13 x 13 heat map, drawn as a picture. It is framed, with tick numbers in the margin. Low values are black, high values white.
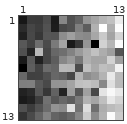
The texture is fine-grained noise. There are no regular stripes. The field climbs toward the right. On average the colour sits 50% of the way up the scale.
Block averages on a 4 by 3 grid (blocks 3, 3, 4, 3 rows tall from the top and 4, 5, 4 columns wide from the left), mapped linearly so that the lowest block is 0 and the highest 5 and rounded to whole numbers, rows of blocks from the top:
0 2 5
1 2 4
1 3 5
1 3 5
